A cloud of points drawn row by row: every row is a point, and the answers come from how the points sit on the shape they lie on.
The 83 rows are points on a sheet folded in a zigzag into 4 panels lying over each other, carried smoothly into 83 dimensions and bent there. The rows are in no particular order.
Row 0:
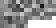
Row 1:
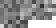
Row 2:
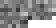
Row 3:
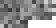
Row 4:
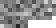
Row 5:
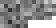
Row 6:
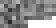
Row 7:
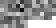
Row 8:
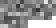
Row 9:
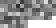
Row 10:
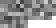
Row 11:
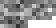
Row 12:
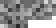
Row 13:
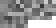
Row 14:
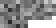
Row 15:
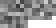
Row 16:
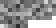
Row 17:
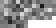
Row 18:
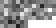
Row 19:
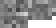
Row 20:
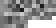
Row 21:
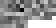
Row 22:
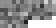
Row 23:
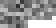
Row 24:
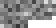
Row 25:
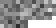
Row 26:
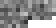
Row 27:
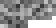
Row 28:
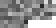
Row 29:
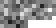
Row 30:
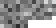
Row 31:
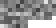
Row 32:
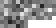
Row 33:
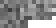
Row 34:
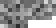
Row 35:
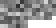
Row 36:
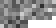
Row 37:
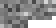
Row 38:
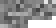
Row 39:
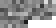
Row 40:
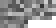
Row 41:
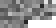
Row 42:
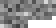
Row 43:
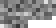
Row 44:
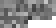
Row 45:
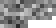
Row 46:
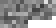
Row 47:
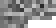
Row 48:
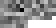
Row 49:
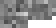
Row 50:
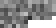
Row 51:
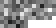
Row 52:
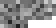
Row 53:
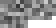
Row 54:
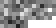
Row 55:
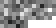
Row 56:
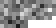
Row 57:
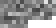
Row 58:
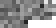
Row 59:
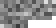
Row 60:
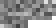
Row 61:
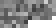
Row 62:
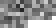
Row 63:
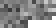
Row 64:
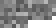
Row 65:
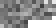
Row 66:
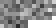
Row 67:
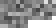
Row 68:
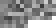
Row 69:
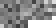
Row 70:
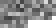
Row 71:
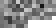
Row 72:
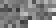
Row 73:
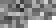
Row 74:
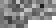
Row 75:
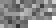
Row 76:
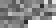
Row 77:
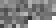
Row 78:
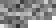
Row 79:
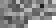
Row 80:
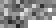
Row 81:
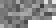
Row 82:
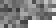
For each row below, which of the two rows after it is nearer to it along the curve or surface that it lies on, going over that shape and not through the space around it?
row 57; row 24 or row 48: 24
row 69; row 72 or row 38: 72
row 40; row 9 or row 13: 13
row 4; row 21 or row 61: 61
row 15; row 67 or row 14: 67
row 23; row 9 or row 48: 9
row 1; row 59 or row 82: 82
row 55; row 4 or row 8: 4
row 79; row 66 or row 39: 39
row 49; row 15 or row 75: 15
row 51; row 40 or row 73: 40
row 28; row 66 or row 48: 48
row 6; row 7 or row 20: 7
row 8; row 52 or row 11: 11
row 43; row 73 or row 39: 73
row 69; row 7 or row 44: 44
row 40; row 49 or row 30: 30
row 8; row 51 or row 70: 70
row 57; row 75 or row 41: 75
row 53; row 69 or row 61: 61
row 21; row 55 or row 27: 55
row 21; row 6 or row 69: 69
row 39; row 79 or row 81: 79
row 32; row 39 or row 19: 39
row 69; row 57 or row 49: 57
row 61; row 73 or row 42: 73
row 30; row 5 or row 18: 5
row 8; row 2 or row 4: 4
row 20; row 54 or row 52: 54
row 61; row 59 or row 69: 59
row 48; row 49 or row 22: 22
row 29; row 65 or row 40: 65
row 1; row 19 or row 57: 57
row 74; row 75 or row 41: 41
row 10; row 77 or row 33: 77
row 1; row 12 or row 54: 54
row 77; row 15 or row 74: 15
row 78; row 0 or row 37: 37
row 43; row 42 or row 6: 42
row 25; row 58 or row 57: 58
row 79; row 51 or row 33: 51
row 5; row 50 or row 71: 50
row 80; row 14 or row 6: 14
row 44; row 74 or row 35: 35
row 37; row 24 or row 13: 24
